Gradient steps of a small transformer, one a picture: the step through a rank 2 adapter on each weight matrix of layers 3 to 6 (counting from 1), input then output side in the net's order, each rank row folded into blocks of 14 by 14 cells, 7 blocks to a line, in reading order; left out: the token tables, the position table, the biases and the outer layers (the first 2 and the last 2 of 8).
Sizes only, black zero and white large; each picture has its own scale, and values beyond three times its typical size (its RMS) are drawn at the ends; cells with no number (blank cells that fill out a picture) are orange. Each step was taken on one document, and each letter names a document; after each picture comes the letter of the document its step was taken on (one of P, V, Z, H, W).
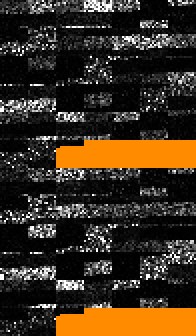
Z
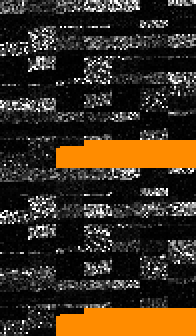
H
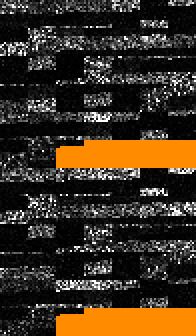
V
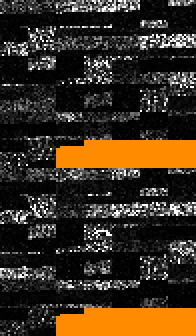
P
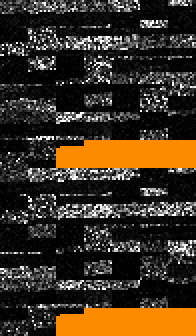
P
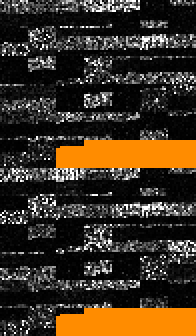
H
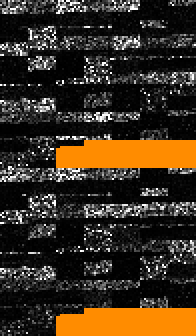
V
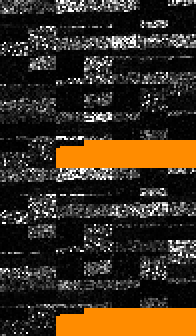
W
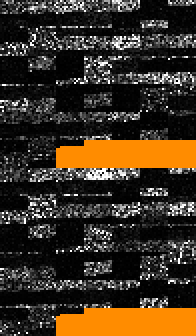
P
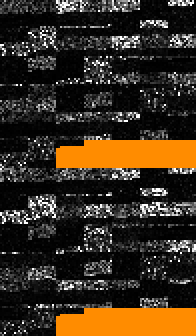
H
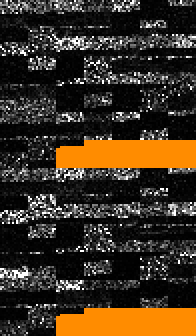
P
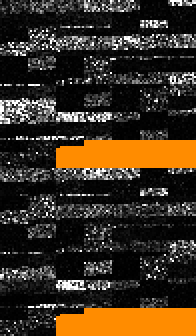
Z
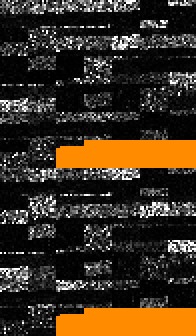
W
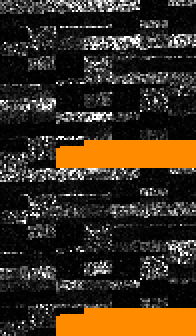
V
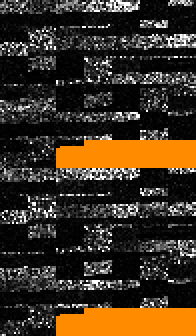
P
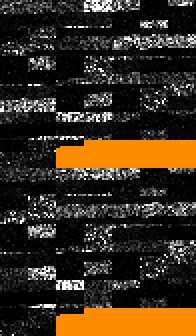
Z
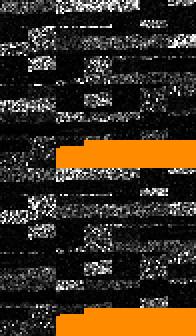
H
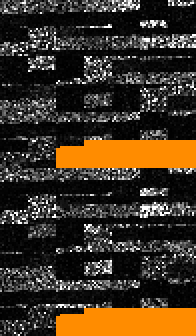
H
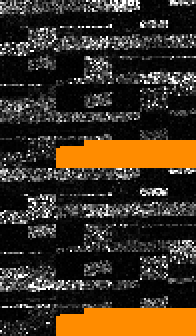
H
